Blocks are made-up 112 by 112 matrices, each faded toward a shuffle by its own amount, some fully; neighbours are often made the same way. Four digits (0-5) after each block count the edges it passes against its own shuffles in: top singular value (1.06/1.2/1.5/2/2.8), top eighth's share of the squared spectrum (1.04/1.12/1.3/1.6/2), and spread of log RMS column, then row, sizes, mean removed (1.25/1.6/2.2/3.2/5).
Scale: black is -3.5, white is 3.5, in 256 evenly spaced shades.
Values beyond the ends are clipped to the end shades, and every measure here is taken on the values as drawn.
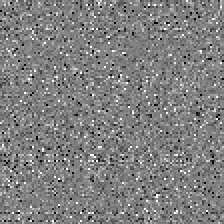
4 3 1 2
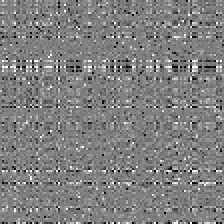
5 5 3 4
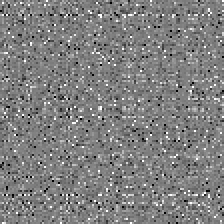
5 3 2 2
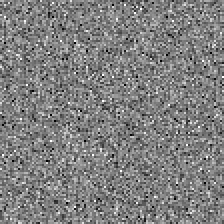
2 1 0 0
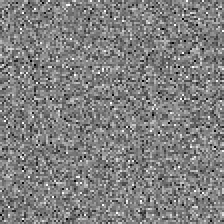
4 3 1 1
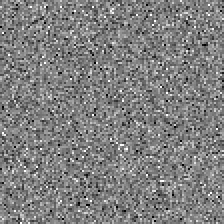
0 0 0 0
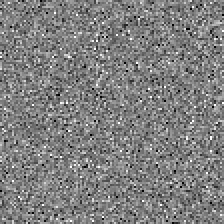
2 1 0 0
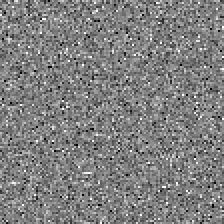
2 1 0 0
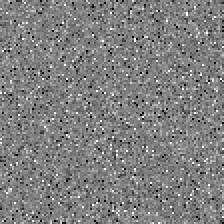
2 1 0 0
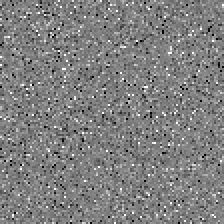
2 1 0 0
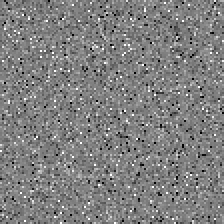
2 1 0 0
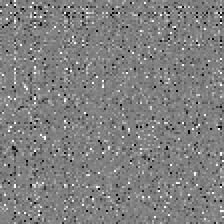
4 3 2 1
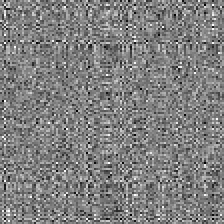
5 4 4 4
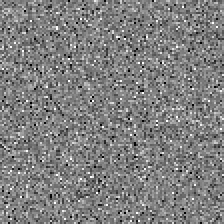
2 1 0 0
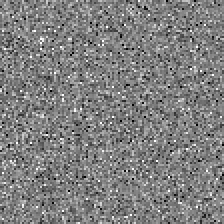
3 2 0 0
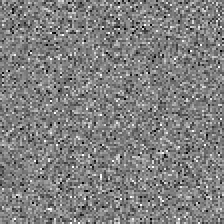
4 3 1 1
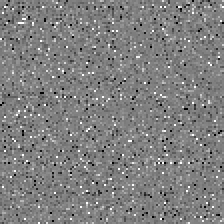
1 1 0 1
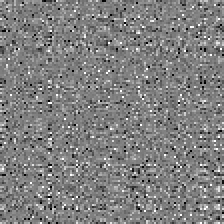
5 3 2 2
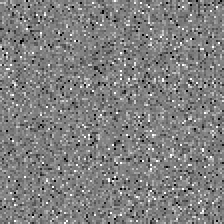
3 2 0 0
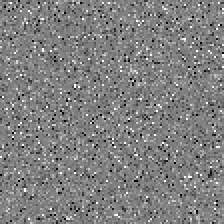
0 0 0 0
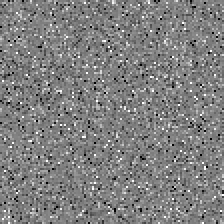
2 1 0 0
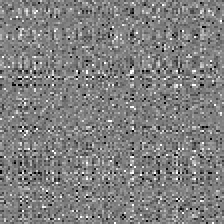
5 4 3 3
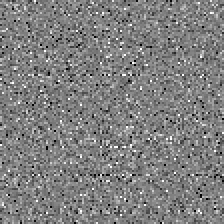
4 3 1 2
